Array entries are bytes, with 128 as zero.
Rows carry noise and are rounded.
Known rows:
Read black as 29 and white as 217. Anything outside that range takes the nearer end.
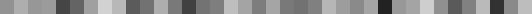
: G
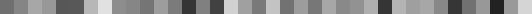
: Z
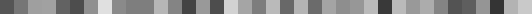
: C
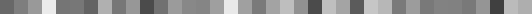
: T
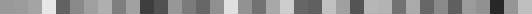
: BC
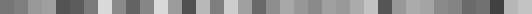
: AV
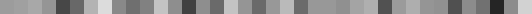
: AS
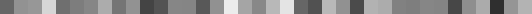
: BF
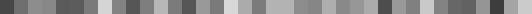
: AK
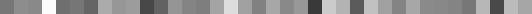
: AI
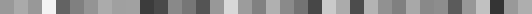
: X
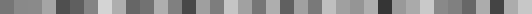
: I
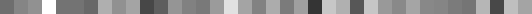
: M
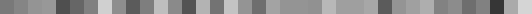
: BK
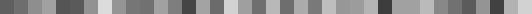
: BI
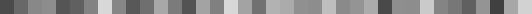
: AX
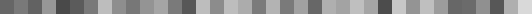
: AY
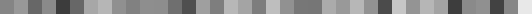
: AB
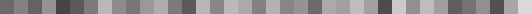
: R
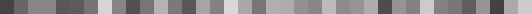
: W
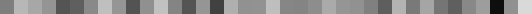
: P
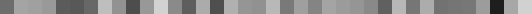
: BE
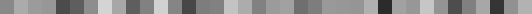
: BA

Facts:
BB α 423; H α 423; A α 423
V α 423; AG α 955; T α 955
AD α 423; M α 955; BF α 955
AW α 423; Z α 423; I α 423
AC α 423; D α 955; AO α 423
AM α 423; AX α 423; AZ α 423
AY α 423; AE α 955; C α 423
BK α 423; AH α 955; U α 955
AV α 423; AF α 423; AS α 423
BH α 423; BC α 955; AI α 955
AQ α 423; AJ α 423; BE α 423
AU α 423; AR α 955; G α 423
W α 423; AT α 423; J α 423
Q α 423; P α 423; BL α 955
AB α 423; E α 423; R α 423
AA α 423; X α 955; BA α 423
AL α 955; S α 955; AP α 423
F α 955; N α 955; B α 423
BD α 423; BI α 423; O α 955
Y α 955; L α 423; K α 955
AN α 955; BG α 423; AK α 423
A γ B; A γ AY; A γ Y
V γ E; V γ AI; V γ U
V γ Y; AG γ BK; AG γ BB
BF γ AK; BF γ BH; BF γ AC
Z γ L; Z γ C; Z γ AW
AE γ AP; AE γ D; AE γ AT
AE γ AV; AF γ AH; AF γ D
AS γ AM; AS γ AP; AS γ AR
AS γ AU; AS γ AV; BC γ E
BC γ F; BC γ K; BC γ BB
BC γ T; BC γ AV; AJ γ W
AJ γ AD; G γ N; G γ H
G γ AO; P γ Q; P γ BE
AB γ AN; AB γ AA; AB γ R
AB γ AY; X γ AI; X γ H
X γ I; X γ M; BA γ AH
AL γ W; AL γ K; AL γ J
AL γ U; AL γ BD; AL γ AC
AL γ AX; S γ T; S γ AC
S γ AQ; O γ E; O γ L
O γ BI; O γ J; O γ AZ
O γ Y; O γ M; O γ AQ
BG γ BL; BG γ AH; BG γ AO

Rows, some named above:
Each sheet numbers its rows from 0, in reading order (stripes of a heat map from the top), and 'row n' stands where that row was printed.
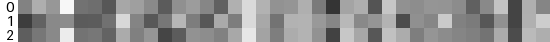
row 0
BL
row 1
AC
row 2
U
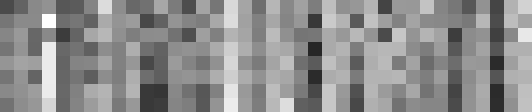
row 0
J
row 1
AI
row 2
AB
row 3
AN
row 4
AG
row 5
AN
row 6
O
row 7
AL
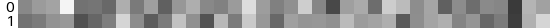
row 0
AR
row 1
BB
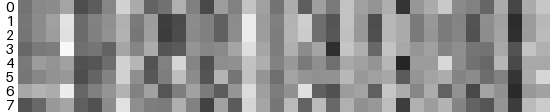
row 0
I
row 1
S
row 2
S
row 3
Y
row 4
AO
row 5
BK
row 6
AE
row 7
L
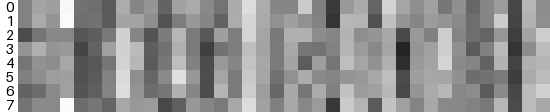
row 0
D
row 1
N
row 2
AD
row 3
G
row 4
H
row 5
AT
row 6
E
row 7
AI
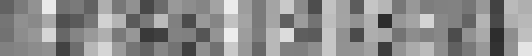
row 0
K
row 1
H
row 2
AL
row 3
V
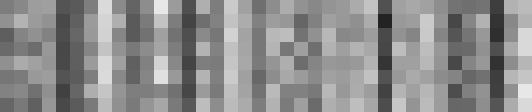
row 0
AP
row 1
BG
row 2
AJ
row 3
B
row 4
AF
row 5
AV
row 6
A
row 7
AY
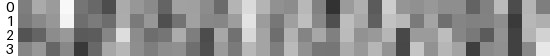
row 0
AH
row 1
F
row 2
AQ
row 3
AB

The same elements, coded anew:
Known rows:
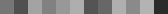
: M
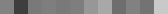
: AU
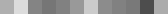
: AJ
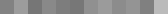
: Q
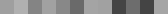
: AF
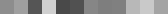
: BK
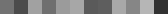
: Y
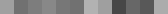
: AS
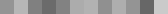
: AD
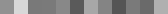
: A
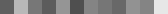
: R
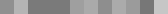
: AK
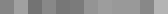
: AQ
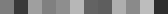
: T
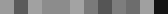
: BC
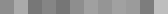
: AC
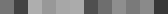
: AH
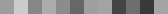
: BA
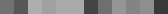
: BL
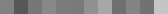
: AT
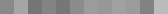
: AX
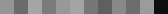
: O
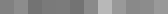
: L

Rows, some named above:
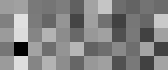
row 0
Z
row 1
AB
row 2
BG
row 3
AR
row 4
BG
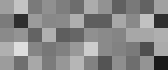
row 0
P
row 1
F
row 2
BB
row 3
AJ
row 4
AL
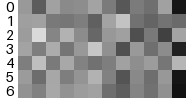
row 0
BC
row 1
Z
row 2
BG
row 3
BF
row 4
H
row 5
S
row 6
X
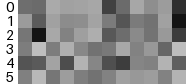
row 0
N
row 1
BC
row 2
D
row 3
AO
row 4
AN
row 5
I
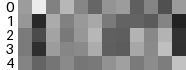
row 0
G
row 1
AE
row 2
U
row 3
F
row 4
AV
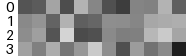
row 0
AN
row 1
BB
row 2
BK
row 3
BF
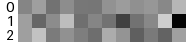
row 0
E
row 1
AG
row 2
P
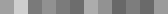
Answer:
V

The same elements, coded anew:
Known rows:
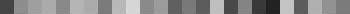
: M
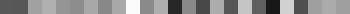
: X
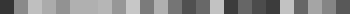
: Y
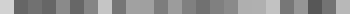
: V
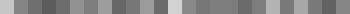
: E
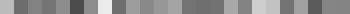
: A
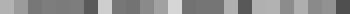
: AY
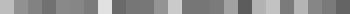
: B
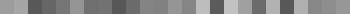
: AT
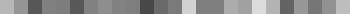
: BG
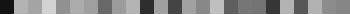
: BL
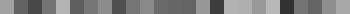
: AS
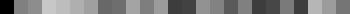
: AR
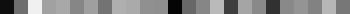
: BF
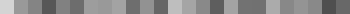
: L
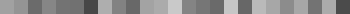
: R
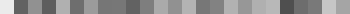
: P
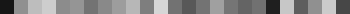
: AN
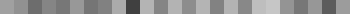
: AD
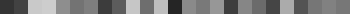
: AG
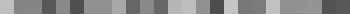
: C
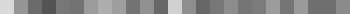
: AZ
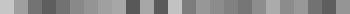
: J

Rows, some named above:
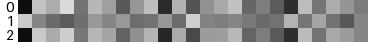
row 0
AH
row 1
E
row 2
AH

